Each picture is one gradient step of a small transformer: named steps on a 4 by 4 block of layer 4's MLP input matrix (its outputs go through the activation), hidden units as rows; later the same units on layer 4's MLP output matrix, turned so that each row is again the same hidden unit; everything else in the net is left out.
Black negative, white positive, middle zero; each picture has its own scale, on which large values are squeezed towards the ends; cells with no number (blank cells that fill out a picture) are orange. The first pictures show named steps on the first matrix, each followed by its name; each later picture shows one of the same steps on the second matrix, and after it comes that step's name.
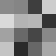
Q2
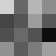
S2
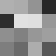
Q2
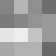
S2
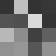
Q2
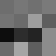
S2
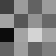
S2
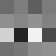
S2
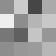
Q2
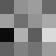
S2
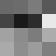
Q2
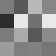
Q2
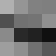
S2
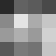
Q2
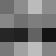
S2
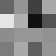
Q2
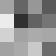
Q2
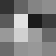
Q2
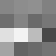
S2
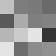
S2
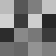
Q2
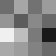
S2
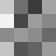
Q2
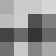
Q2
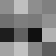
S2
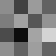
S2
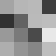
Q2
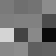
S2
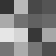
S2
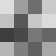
Q2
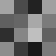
S2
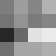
S2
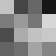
Q2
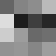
Q2
